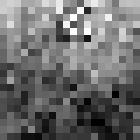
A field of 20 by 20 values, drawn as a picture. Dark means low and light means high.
The top middle is the roughest part. The bottom right is the ninth with the lowest average. No regular stripes run through it. There is an overall slope up to the top. An odd patch, rougher than its surroundings, sits in the top middle.
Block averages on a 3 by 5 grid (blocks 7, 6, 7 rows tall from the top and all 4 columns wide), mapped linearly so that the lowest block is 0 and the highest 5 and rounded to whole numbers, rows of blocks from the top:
54454 | 22343 | 11101
